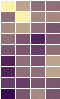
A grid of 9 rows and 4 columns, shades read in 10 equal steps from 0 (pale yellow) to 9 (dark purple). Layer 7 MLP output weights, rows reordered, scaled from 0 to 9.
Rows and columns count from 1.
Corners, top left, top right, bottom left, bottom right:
0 5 9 6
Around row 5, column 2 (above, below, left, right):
6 5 6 7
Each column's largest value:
9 7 8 6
